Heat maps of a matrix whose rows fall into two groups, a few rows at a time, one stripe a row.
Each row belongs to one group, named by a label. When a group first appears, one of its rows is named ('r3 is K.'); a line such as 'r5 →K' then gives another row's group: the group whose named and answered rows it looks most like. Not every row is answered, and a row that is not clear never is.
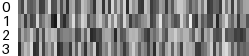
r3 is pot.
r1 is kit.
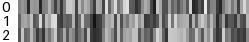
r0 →kit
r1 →pot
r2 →pot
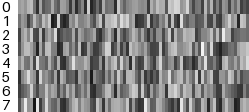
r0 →pot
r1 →kit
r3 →pot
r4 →kit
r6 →pot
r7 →kit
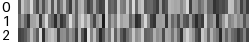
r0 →pot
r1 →kit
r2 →pot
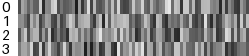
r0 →pot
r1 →kit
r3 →pot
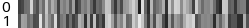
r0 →pot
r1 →pot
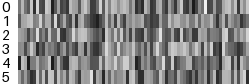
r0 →kit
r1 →pot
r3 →pot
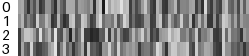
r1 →kit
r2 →pot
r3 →pot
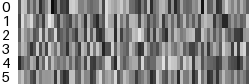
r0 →kit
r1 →pot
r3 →kit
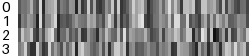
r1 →pot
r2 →pot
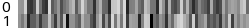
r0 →kit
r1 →kit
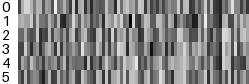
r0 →pot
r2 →kit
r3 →kit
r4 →pot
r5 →kit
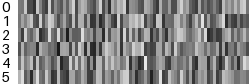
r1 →pot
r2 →kit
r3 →pot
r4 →kit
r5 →kit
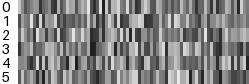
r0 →kit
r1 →pot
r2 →kit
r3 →pot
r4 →kit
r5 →pot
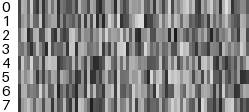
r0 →pot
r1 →pot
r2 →kit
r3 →kit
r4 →pot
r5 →pot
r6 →pot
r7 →pot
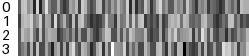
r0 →kit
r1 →pot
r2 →pot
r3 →kit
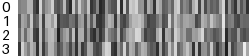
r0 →pot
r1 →pot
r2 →pot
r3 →pot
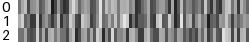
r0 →kit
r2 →kit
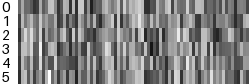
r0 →pot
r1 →pot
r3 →pot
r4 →pot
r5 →pot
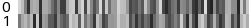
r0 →kit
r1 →kit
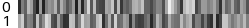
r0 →pot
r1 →kit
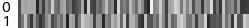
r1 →kit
